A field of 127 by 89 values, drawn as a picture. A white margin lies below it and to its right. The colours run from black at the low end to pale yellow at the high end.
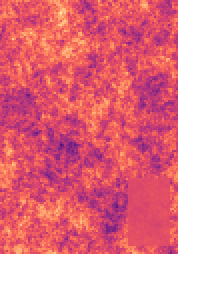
Stripes: none. Calmest part: bottom right. Grain: blotchy. Odd rows or columns: none. Odd patch: calmer, in the bottom right.
